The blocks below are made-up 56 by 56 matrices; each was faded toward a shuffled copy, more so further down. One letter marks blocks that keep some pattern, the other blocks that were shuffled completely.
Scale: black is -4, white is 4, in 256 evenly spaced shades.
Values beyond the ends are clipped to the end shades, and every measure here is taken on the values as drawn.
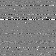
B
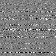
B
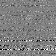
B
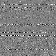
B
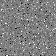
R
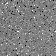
R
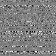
B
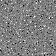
R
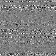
B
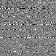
B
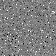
R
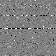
B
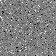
R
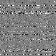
B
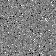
R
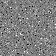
R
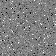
R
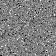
R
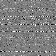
B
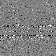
B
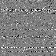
B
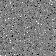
R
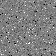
R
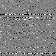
B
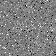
R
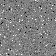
R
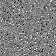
R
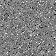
R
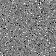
R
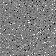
R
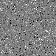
R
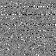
B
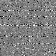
B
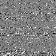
B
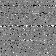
B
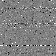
B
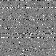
B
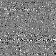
B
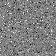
R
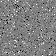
R
